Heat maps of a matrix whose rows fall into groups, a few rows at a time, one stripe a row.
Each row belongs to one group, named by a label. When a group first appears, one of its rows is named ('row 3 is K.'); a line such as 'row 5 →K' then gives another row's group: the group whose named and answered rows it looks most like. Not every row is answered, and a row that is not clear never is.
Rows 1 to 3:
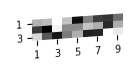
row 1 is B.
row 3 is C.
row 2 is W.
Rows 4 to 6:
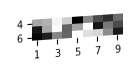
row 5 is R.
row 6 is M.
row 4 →B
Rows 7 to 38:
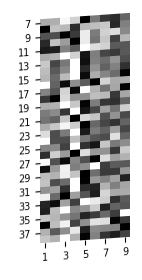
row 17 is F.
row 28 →R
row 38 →B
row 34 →R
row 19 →B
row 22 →B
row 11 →M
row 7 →B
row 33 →M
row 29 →B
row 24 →C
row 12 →B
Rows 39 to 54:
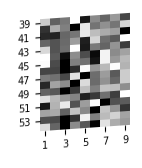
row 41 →M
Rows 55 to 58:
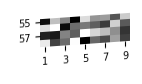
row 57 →M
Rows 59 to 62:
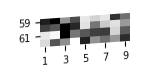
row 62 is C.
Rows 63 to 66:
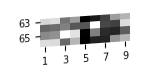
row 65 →B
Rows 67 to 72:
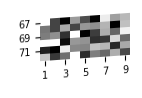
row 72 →C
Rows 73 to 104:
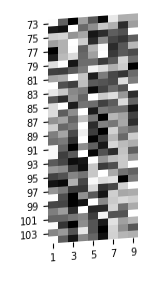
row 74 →W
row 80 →M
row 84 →M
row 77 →R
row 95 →M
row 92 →C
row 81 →B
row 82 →C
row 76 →B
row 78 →R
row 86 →C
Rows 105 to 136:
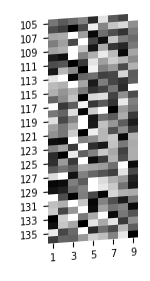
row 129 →M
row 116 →F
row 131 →B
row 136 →M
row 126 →M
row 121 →F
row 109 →B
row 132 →C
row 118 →F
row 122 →W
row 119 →C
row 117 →C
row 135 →C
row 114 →B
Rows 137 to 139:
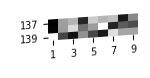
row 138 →R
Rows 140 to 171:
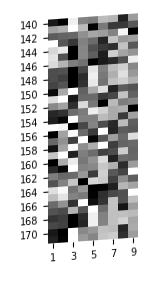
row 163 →F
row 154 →W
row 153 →M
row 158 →R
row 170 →W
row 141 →B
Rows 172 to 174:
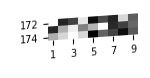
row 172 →C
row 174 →B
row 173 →R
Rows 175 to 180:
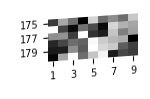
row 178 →M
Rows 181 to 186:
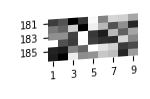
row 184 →C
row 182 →F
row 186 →W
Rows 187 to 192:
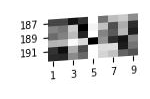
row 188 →F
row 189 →F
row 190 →B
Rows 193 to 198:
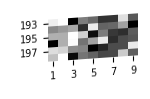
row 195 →B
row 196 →R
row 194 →F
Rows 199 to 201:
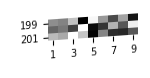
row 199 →F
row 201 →B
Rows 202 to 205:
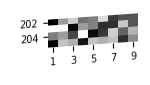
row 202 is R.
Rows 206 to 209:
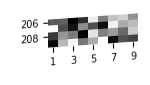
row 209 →R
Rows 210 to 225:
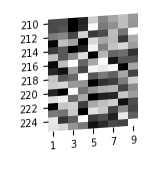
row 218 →C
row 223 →F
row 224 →C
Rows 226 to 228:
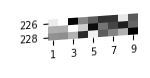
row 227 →B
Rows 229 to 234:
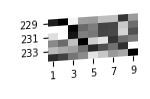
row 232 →F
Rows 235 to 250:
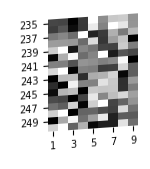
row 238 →F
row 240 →R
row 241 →M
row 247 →F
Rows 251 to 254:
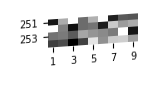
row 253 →M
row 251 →R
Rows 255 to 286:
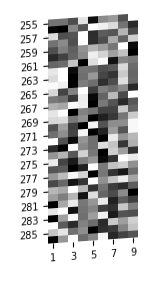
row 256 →M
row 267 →B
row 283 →R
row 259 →M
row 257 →C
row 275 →C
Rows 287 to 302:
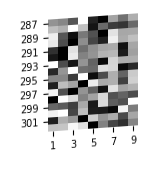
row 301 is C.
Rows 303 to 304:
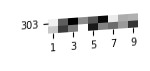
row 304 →C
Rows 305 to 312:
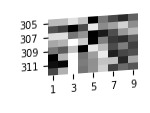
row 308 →B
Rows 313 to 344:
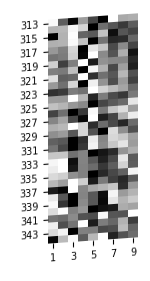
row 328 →B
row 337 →W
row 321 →C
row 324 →B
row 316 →B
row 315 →R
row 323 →M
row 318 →F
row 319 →C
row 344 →R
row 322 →F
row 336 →B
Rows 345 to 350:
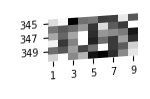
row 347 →C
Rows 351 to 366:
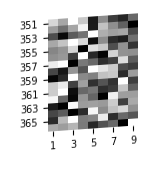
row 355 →F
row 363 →W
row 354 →B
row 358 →M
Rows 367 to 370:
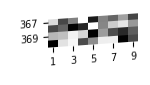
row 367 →C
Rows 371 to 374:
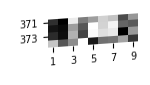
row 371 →W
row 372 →M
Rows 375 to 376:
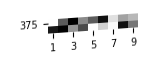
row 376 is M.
